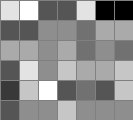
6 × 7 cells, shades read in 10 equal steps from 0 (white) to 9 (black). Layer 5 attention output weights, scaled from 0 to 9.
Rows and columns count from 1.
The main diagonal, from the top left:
1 6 4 2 5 4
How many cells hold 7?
1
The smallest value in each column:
1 0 0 2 1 3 2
